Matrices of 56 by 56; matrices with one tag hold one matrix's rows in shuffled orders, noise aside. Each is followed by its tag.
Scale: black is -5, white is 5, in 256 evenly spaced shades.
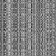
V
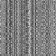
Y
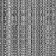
V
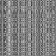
V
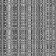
V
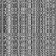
V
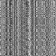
Y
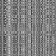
V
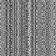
Y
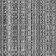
V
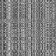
V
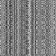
Y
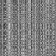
V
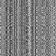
Y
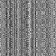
Y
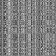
V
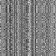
Y
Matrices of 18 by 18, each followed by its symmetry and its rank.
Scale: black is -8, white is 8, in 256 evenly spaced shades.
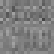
neither, rank three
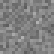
symmetric, full rank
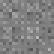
symmetric, rank three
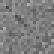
symmetric, full rank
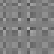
symmetric, rank one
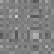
symmetric, rank three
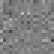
neither, rank three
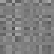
neither, rank two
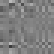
neither, rank two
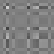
symmetric, rank one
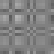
symmetric, rank one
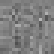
neither, rank three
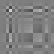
symmetric, rank one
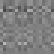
neither, rank two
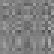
neither, rank two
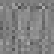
neither, rank three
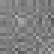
symmetric, rank three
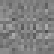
neither, rank three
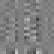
neither, rank two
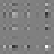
symmetric, rank one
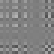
symmetric, rank one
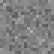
symmetric, full rank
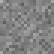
symmetric, full rank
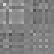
symmetric, rank three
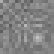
symmetric, rank three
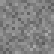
symmetric, full rank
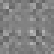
symmetric, rank three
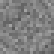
symmetric, full rank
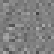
neither, rank three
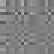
neither, rank two
